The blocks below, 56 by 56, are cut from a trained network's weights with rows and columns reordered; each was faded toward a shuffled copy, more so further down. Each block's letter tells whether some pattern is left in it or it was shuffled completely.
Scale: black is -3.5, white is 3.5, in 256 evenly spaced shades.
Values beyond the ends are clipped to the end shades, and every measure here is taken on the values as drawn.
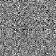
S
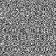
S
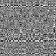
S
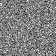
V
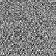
S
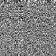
S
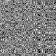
S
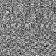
S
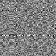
S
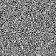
S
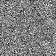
V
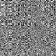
S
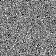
V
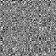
S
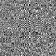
S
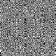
S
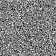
V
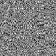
S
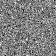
V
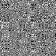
S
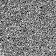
V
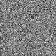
S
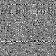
S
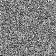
V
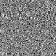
S
